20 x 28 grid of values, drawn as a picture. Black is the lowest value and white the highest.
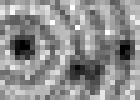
No row or column stands out. Rings spread out from the middle left. There is no overall slope. There are three dips.
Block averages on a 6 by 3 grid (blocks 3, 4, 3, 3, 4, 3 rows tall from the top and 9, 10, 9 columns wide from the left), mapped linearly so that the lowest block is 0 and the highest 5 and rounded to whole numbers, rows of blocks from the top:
5 4 3
1 4 3
0 3 1
2 2 0
3 1 2
4 3 4
